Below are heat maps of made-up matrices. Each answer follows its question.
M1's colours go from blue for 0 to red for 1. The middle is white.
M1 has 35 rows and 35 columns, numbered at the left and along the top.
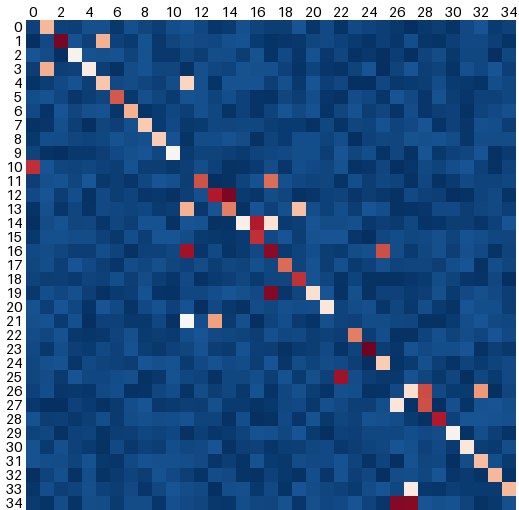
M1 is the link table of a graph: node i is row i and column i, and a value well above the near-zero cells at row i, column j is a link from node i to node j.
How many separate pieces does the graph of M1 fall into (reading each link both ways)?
2
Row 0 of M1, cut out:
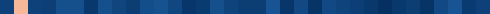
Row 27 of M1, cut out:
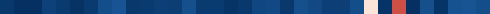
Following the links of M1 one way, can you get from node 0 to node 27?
no
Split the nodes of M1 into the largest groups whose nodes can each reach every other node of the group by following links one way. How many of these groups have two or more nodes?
4
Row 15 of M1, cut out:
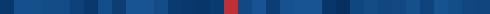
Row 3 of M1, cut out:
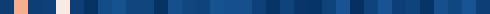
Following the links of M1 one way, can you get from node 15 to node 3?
no
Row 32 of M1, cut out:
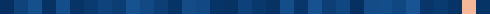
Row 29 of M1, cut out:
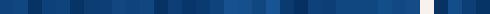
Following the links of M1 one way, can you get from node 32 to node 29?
yes
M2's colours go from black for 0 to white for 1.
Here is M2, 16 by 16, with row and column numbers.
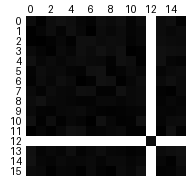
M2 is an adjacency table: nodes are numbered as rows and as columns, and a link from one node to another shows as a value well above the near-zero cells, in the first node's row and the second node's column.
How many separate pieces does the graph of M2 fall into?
1
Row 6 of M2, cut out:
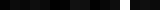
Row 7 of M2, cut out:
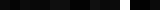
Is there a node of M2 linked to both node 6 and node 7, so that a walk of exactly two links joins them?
yes
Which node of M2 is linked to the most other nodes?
node 12
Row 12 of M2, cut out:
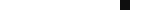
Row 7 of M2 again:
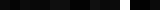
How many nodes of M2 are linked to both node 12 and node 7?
0
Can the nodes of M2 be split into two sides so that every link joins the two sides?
yes
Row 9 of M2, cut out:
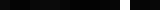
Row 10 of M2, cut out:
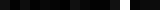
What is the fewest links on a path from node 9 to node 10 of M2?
2
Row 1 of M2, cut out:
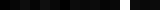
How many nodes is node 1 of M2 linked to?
1
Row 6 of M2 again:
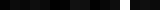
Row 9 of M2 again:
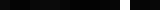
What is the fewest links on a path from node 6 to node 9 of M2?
2
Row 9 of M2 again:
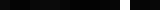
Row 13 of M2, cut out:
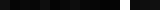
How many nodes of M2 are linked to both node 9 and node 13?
1
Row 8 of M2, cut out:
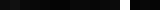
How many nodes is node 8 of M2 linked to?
1
